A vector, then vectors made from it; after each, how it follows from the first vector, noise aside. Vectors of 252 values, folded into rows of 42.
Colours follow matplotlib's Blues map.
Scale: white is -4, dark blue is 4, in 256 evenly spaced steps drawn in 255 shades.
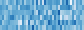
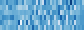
sign-scrambled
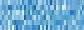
reversed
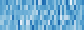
sign-scrambled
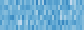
shrunk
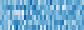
reversed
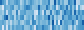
wrapped around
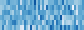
wrapped around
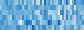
sign-scrambled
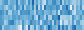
wrapped around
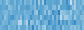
shrunk
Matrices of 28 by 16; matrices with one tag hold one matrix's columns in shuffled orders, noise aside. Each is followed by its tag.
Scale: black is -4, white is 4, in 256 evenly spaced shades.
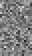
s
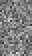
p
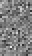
s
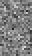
s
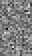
s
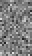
p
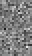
s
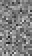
p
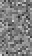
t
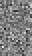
s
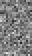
p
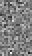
t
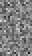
t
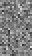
s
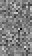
s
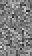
s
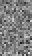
p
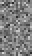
t
